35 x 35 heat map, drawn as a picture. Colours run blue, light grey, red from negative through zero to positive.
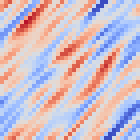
On average the colour sits 50% of the way up the scale. The grain runs diagonally up to the right. The halves do not mirror each other. The histogram is bell-shaped.
